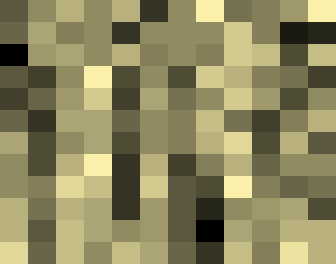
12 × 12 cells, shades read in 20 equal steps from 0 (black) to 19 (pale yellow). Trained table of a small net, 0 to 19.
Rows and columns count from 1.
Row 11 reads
14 7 15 13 11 12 7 0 13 11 14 14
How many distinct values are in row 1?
8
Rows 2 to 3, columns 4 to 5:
11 4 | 11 14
